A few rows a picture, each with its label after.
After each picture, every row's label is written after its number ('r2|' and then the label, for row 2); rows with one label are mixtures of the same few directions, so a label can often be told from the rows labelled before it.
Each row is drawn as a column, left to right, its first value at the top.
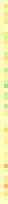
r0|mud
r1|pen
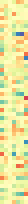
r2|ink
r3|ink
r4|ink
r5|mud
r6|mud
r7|mud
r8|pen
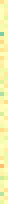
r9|mud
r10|ink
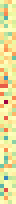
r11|pen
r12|ink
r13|mud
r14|pen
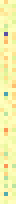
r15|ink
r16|mud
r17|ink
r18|pen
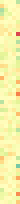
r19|ink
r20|ink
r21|mud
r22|ink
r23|mud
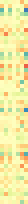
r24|ink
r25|mud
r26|ink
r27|mud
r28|ink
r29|mud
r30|ink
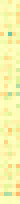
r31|mud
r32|pen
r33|mud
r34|mud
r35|pen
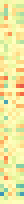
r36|pen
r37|ink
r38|mud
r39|ink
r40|pen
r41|pen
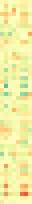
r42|mud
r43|pen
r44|mud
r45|ink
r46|pen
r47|pen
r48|pen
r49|mud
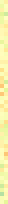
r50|pen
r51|mud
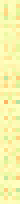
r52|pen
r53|ink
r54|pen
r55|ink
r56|ink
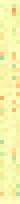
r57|pen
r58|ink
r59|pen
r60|ink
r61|pen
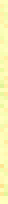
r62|pen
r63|pen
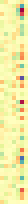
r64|mud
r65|mud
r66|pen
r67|pen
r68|ink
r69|ink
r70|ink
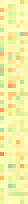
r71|ink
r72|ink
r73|pen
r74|pen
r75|pen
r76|mud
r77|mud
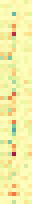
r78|pen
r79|pen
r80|pen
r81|mud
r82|pen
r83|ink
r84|mud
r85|mud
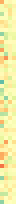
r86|mud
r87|pen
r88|ink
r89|pen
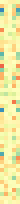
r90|ink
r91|pen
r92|mud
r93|ink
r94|ink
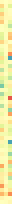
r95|pen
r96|pen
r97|pen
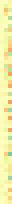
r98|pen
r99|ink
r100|ink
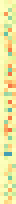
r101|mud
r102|mud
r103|ink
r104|pen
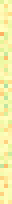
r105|mud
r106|pen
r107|mud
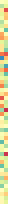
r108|pen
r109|ink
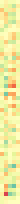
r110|ink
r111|pen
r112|pen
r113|pen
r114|pen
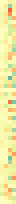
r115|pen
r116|pen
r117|ink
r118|ink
